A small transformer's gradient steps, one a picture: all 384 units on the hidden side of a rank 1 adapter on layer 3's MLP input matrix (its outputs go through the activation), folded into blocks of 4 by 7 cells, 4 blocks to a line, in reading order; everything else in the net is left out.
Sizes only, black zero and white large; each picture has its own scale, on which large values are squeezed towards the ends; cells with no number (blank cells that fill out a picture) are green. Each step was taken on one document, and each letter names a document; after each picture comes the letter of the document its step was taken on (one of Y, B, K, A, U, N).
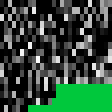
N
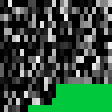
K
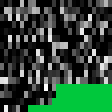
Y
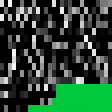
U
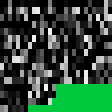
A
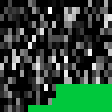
A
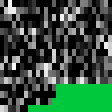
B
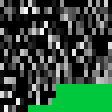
B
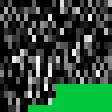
K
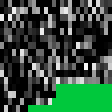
N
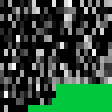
Y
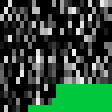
N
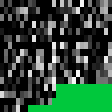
U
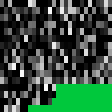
K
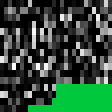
B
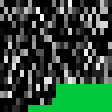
Y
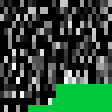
U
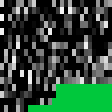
Y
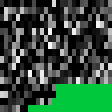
B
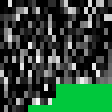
N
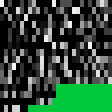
U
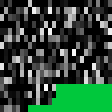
A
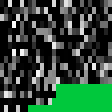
U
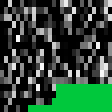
U
